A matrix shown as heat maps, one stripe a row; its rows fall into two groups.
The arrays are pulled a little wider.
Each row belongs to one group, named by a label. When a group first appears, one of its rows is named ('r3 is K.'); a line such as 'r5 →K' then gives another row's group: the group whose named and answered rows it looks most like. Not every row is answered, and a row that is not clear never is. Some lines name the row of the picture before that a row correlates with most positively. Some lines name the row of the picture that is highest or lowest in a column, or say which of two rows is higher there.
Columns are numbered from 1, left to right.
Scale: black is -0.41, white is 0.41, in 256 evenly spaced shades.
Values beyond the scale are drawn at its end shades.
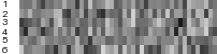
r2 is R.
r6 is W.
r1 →R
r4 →R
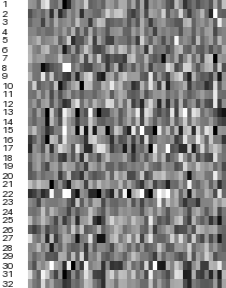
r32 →W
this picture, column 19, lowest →15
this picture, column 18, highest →17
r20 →R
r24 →W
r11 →R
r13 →W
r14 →W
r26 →R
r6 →W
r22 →R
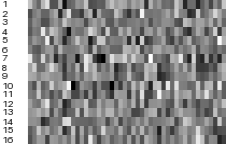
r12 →W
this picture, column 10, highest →10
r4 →W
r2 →R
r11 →R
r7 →W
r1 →W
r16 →W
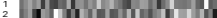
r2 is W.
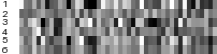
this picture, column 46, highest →4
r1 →W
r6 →W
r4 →W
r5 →W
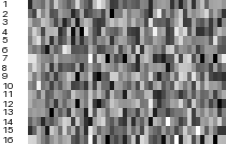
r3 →W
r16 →R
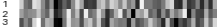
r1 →W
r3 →W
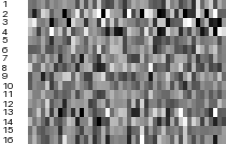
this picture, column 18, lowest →2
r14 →W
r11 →W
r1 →R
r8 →W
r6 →R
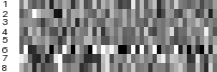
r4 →R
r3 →R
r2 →W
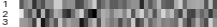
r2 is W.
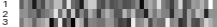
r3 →R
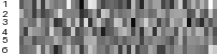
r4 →R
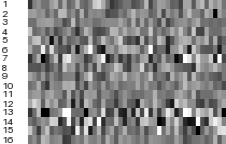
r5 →R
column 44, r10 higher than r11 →No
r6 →W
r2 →R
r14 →R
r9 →W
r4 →W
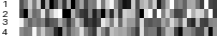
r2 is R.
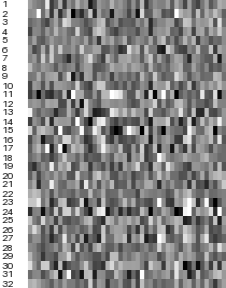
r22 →R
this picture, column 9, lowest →17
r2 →R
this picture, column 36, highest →13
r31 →R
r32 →R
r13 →W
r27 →R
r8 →W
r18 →R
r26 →R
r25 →W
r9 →R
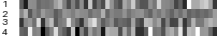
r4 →R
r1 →R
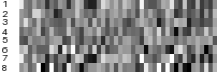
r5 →R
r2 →W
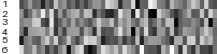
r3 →W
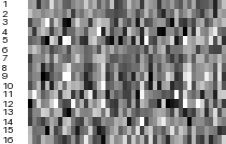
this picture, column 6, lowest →10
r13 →W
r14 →R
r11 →R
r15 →W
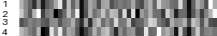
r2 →W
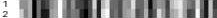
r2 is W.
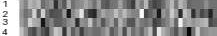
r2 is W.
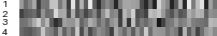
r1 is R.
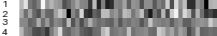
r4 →W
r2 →W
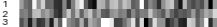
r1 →W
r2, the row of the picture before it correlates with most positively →3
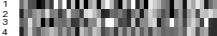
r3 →R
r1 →R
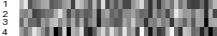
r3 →R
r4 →W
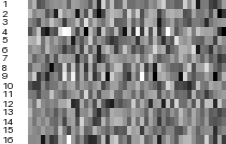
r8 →R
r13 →W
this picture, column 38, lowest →10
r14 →W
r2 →W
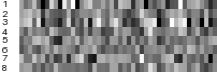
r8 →R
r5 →W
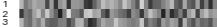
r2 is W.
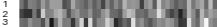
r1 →R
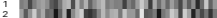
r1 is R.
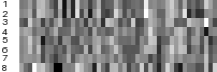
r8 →W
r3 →R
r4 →R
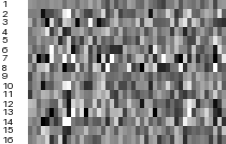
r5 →R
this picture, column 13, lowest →5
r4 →W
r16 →W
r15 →W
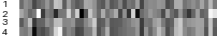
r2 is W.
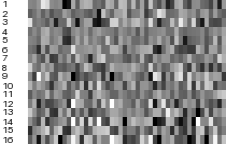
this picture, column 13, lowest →16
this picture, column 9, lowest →1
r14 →R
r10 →R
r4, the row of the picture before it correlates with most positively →2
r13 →W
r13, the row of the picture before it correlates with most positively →2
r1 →W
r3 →W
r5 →W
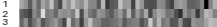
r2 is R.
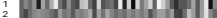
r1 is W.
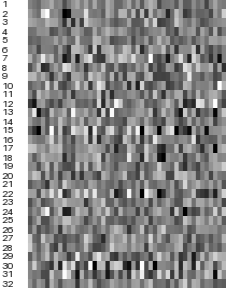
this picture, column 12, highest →29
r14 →R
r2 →W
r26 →R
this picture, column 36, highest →7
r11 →R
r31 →R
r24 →W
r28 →W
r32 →W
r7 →W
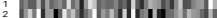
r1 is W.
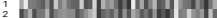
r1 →R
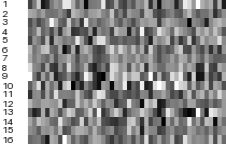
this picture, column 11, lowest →10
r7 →W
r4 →R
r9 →W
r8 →W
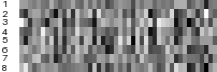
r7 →W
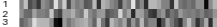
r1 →R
